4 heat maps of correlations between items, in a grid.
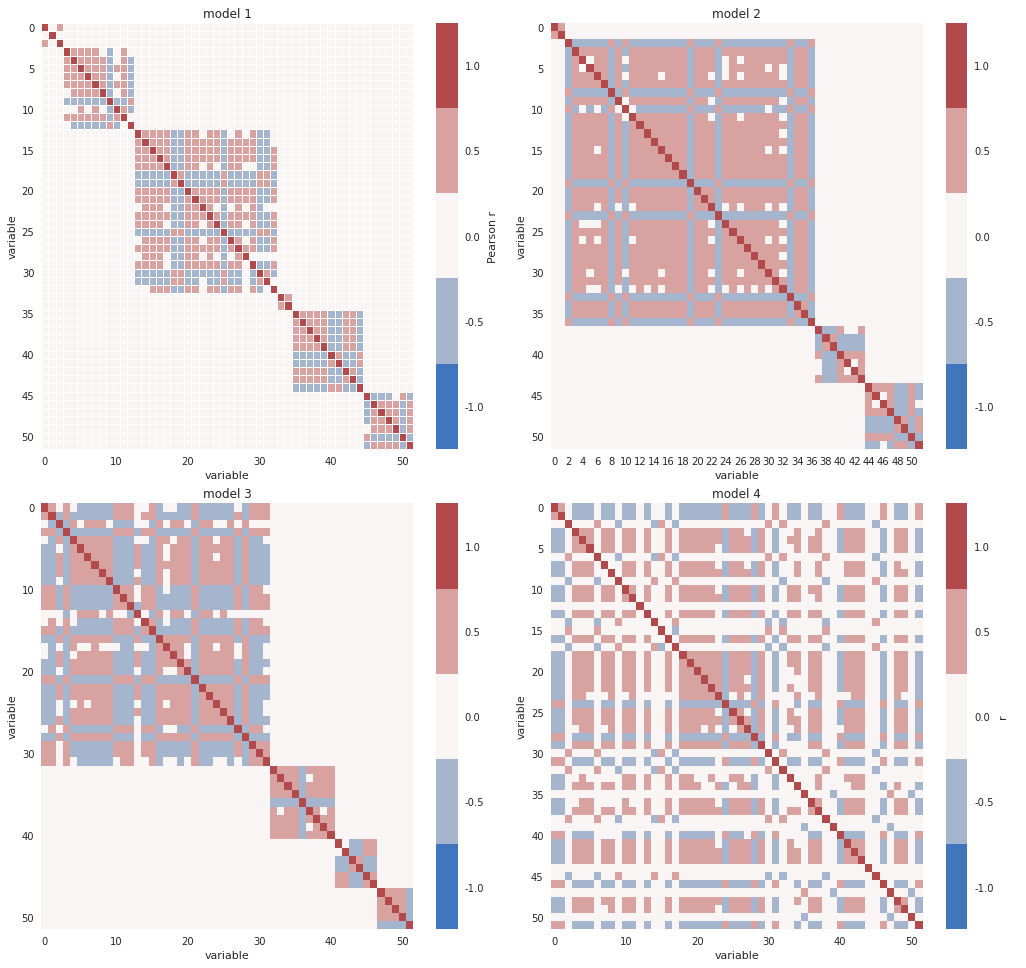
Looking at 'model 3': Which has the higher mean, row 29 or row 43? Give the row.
43
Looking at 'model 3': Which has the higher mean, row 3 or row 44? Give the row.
44
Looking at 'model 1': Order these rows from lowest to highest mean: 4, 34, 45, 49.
45, 34, 49, 4
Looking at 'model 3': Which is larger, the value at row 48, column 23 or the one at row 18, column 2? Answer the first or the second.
the second
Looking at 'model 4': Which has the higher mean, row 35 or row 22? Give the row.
22
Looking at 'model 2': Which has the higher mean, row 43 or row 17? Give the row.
17
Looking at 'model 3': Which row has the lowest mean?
36
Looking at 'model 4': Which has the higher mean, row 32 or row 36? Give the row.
36
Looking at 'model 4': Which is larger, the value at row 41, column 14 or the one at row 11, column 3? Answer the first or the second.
the second
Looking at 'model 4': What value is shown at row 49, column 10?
0.5
